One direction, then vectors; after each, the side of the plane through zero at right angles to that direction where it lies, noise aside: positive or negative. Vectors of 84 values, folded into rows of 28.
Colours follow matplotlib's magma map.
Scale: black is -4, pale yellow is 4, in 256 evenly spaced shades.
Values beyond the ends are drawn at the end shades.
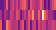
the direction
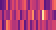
positive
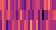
negative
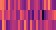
negative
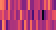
negative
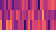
positive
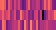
negative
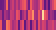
positive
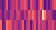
positive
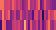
negative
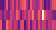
positive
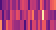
positive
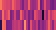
negative
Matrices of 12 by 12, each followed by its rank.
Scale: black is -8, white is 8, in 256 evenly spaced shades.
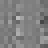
two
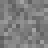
full rank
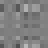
one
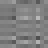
one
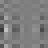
one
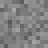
full rank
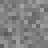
full rank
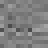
two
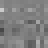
two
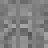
two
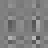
one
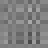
one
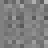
two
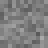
full rank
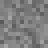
full rank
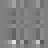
one
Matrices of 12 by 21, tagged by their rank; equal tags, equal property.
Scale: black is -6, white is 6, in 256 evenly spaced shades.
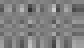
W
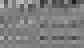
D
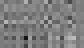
D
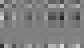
W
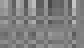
W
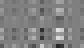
W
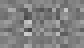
D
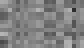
D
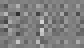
D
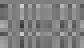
W
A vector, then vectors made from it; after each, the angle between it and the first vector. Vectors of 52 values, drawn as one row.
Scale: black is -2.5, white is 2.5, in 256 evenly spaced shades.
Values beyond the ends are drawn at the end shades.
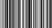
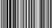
partly aligned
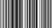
orthogonal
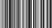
nearly parallel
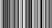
partly aligned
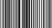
partly aligned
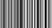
partly opposed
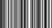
nearly opposite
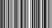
nearly opposite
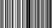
partly aligned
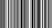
nearly opposite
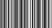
nearly opposite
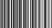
partly opposed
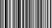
partly aligned
